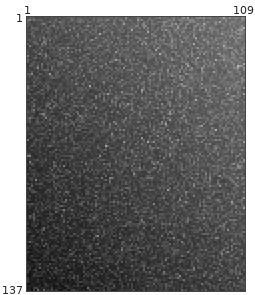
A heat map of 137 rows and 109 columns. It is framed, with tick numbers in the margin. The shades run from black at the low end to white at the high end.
The halves do not mirror each other. No single row or column stands out from its neighbours. Values rise toward the top right. The ninth with the lowest average is the bottom left. Overall the values sit about 30% of the way up the scale. There are no regular stripes. The ninth with the highest average is the top right.
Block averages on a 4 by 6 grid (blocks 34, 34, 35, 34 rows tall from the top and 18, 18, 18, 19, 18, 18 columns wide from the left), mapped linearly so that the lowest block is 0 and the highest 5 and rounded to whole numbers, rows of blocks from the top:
334455 / 223344 / 112233 / 001122
